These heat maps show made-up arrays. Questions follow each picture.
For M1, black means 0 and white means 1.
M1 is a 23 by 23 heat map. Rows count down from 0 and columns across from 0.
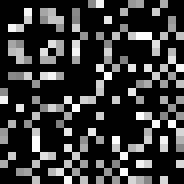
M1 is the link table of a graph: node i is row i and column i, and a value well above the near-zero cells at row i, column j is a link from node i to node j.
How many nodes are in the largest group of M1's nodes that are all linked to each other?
6
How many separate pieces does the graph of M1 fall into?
2
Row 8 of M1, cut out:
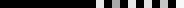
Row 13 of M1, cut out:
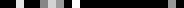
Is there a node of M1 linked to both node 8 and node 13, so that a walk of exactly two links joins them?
no
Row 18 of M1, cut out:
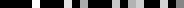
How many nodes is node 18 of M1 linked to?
8
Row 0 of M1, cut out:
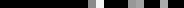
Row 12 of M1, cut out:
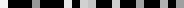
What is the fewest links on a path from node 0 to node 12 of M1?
1
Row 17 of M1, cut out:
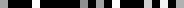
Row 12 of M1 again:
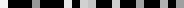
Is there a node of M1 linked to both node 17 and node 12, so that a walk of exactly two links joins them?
yes
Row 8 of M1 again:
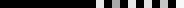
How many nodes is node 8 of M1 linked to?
6
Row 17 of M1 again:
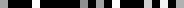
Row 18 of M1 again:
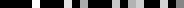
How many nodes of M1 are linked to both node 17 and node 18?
5
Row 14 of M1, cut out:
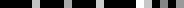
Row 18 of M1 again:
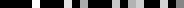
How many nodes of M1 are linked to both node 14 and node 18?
5
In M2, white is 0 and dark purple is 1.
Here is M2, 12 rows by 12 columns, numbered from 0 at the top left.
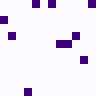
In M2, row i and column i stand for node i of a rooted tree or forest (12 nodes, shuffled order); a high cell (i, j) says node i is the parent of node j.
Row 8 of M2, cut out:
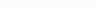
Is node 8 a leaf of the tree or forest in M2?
yes
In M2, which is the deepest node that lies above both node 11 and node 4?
0
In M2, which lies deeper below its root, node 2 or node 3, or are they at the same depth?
node 3
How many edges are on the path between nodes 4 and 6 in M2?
2
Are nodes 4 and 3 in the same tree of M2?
yes
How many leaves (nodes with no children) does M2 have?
6
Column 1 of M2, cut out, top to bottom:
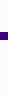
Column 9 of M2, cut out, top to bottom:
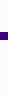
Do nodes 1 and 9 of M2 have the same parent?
yes
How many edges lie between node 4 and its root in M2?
2
